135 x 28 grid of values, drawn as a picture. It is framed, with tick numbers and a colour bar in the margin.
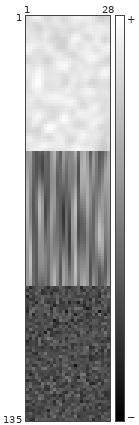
The table splits into 3 rows of 1 panel. Panel 1,1: very high, blotchy, faint in contrast. Panel 2,1: middling, streaked downward, strong in contrast. Panel 3,1: low, fine-grained.
